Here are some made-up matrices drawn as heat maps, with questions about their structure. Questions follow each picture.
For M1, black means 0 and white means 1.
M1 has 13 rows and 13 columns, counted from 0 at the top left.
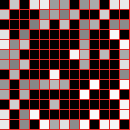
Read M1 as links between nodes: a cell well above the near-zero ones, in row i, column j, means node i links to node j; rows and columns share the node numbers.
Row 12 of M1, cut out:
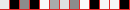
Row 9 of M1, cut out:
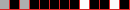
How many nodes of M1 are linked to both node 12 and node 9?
4
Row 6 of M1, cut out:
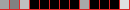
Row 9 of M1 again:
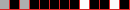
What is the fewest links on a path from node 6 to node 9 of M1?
2
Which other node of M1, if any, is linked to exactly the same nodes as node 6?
node 4
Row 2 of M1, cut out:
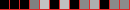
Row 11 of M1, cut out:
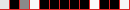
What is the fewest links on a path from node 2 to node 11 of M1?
1
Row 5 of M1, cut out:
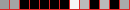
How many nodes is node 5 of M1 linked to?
6
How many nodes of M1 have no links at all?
0
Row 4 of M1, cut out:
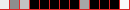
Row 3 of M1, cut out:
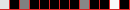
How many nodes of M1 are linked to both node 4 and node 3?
3
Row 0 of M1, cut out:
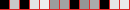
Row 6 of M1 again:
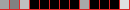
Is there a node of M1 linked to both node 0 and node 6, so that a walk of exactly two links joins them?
yes
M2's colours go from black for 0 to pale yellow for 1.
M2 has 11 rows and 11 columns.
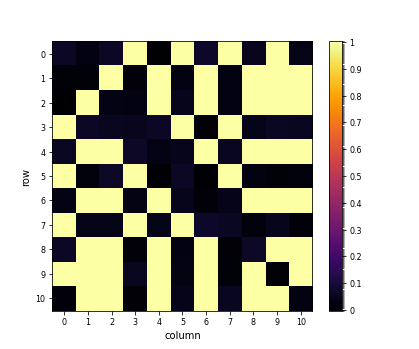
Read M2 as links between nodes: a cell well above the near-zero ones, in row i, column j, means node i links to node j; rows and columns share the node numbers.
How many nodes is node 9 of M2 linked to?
7
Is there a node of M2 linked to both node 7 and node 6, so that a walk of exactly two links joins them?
no
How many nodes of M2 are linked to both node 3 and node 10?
0
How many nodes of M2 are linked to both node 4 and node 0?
1
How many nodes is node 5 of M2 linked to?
3
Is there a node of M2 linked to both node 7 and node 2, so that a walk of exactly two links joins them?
no
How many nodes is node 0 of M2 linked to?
4
